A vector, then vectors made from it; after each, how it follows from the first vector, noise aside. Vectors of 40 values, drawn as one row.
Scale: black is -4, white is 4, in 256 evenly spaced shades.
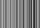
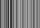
wrapped around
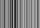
wrapped around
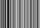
wrapped around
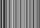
wrapped around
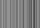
shrunk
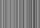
shrunk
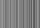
shrunk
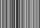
wrapped around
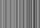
shrunk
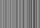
shrunk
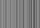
shrunk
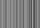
shrunk
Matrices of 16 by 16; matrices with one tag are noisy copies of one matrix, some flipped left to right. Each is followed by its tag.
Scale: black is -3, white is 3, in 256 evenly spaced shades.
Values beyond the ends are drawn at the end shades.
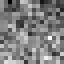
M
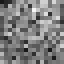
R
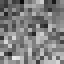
M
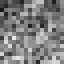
M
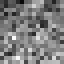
M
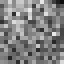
R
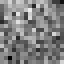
R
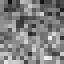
M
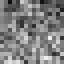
M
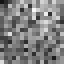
R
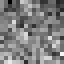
M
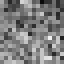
M
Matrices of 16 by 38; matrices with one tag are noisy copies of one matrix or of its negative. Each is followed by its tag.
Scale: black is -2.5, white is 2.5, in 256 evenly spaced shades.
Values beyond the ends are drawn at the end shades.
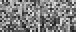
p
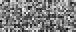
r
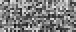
r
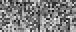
p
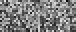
p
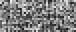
r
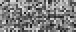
r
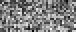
r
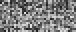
r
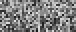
p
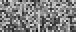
p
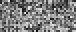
r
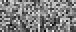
p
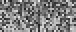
p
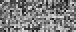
r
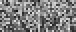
p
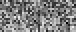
p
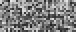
r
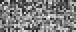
r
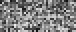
r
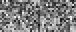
p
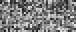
r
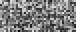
r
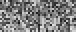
p
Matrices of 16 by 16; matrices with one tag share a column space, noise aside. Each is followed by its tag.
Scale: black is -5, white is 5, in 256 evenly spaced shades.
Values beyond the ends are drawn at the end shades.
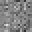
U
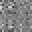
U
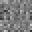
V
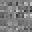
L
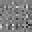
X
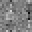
V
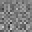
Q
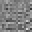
Q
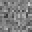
L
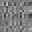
L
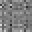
U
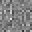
V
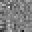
U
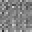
U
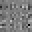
X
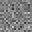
Q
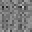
U
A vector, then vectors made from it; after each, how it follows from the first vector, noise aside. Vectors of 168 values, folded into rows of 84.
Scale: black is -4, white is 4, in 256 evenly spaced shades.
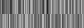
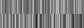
reversed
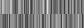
negated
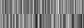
reversed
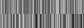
reversed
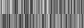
negated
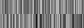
reversed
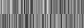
negated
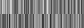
negated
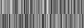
negated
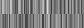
negated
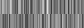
negated
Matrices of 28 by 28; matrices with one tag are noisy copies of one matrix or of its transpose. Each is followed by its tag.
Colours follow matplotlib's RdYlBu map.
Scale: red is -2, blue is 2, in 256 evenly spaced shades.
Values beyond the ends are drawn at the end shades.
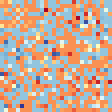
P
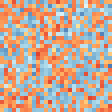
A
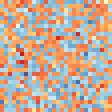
A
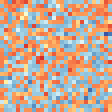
A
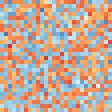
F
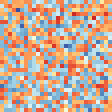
A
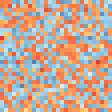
P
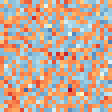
F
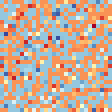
F
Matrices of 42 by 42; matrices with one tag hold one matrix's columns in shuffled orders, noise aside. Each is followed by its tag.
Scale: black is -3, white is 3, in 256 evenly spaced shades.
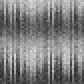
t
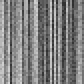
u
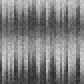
t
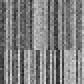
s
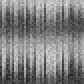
t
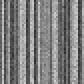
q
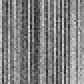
u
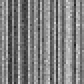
q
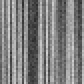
u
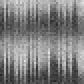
t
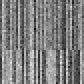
s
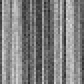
u
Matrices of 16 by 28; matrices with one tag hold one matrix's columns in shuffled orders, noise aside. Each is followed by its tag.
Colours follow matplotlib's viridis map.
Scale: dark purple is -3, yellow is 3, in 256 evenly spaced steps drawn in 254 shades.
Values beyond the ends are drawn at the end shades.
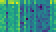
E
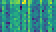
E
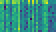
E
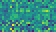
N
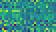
N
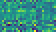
N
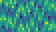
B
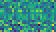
N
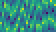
B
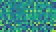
N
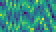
B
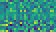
N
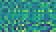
N
